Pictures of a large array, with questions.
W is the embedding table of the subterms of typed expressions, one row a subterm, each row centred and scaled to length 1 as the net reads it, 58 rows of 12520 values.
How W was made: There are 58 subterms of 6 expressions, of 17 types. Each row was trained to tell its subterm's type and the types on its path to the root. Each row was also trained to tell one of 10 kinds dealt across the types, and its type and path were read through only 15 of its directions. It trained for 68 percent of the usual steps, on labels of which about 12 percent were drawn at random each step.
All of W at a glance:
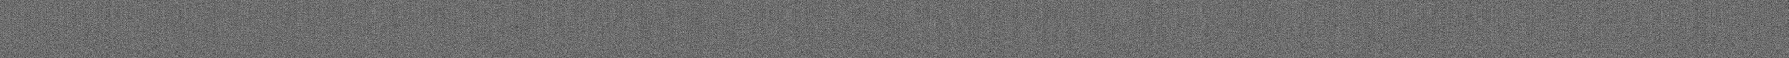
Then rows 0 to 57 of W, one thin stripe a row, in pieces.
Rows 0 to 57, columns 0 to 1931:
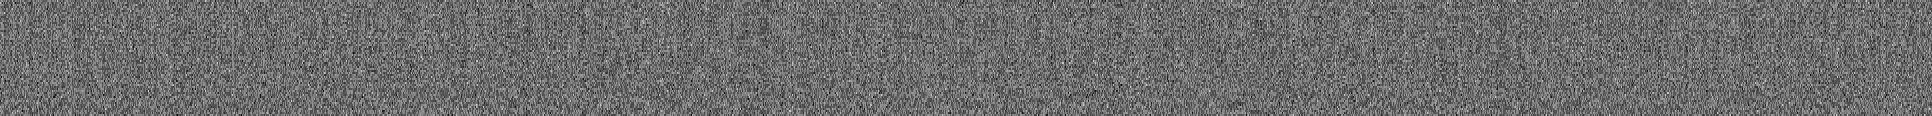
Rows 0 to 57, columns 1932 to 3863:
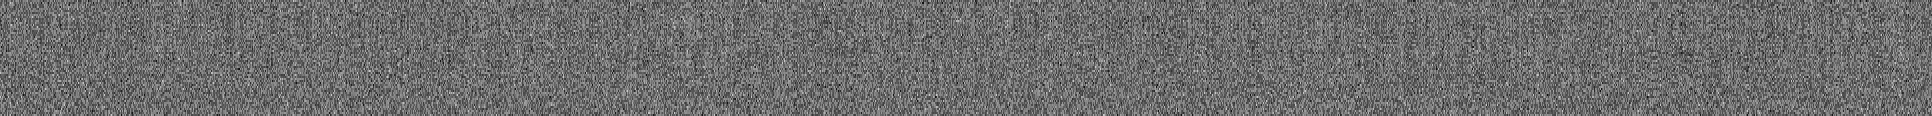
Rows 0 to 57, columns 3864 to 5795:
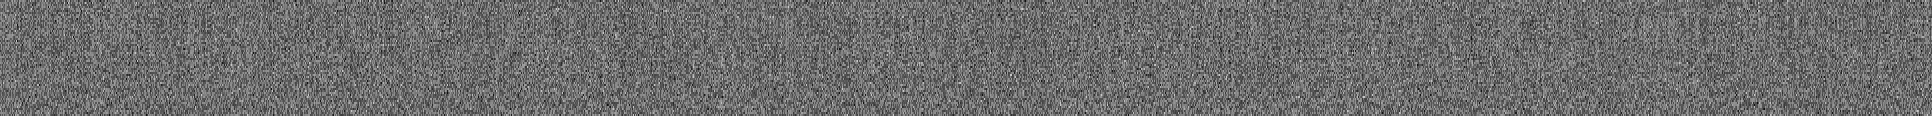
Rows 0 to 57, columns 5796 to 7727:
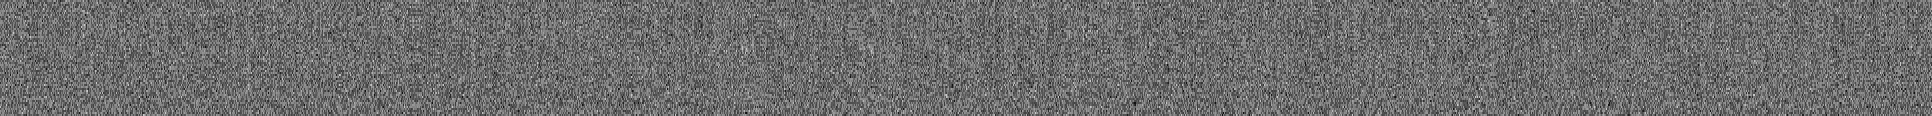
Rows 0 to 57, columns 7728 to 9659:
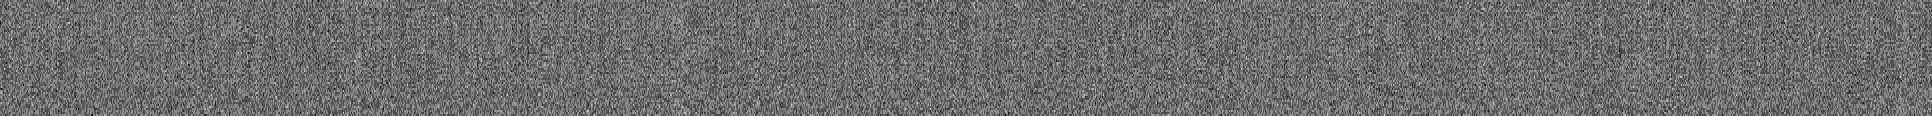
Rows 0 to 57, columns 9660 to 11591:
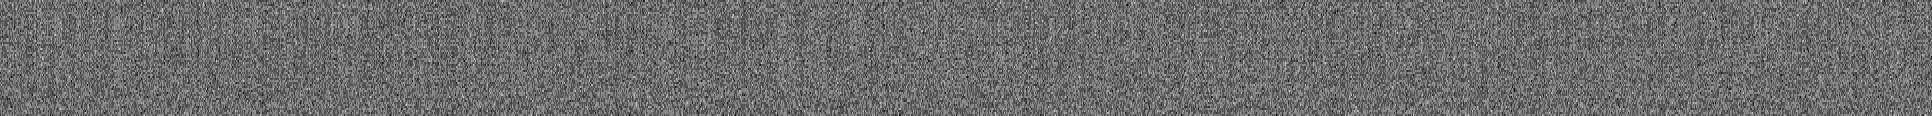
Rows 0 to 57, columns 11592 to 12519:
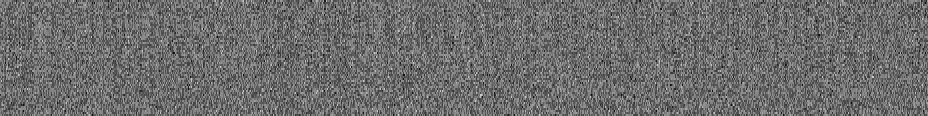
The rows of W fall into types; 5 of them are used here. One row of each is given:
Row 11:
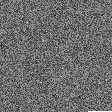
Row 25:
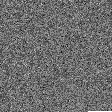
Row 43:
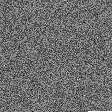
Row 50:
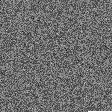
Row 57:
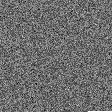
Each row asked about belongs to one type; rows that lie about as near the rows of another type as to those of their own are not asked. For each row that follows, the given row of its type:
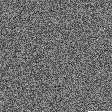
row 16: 11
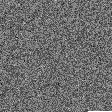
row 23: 57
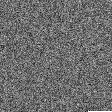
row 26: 50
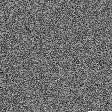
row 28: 43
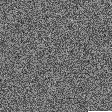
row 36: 11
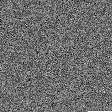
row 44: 25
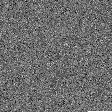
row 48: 25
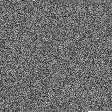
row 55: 11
